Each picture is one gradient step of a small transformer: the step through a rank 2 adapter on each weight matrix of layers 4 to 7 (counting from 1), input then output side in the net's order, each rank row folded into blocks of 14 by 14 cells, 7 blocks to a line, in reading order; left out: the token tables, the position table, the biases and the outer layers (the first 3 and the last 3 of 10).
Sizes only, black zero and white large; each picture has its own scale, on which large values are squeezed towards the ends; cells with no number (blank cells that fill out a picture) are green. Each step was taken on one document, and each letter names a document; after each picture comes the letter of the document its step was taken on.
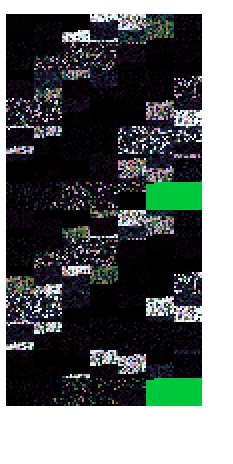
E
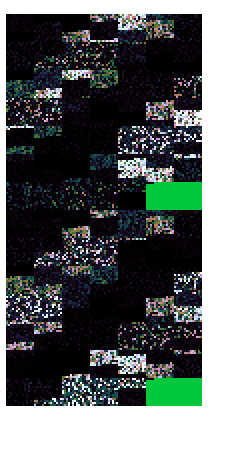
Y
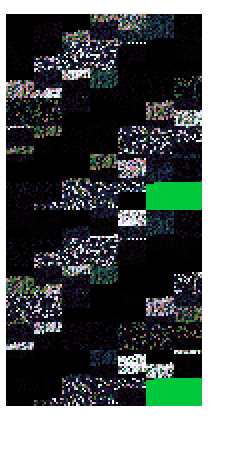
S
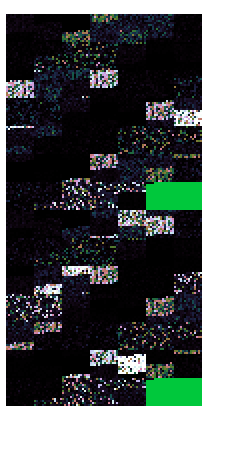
S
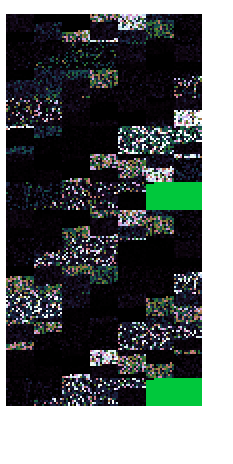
Y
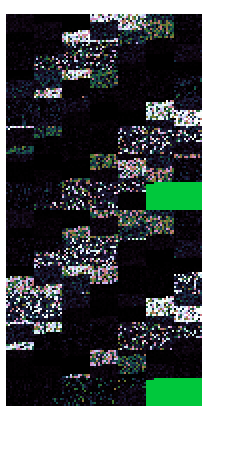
E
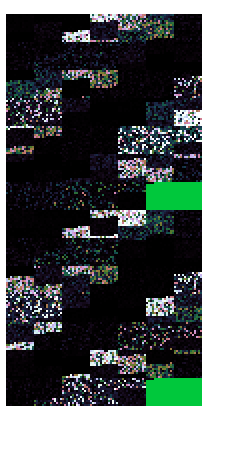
E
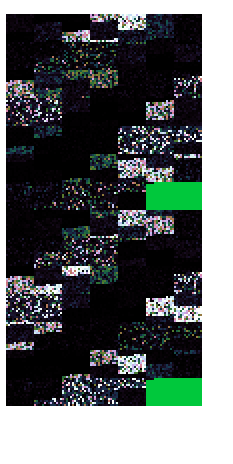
Y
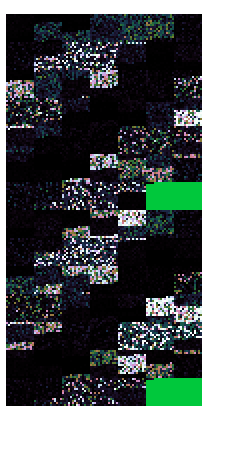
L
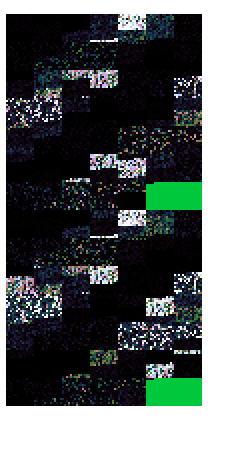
S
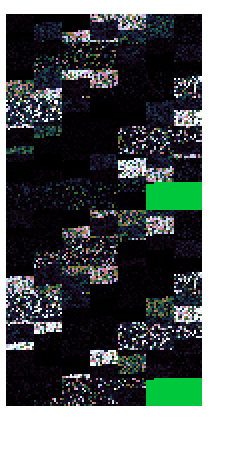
L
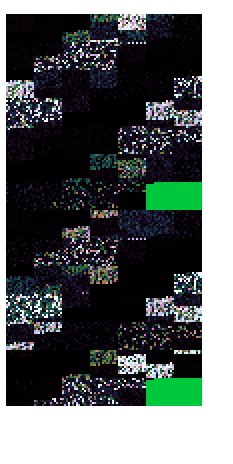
S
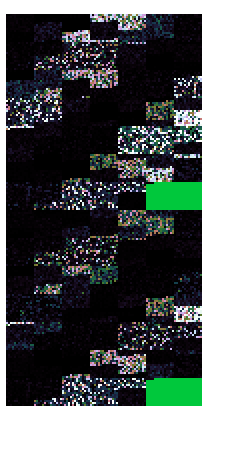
Y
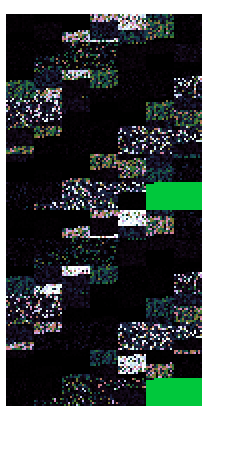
S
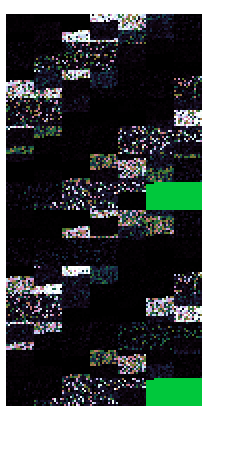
E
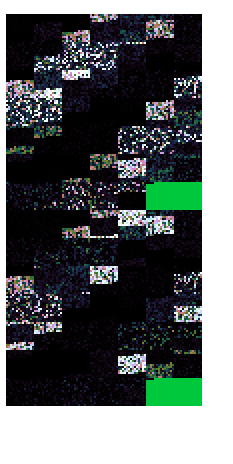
L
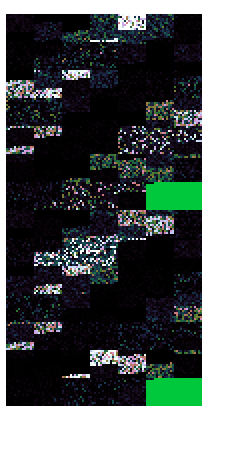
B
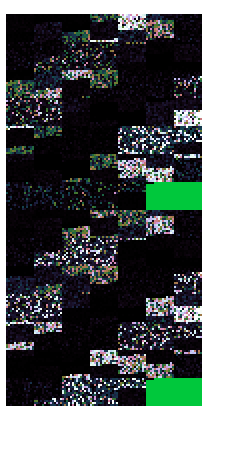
Y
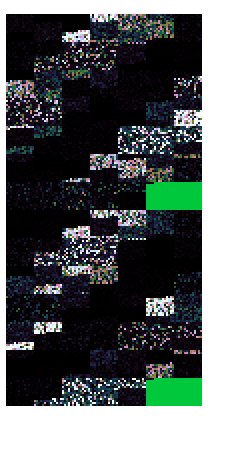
E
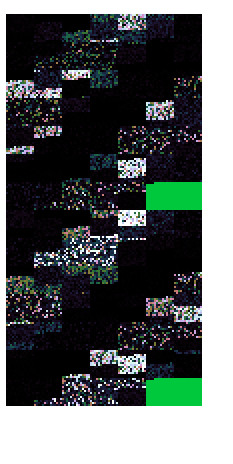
B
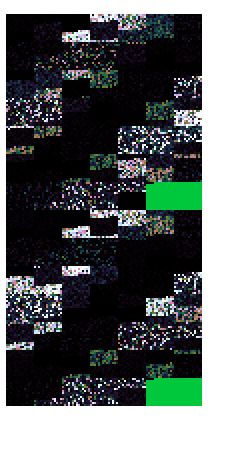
E
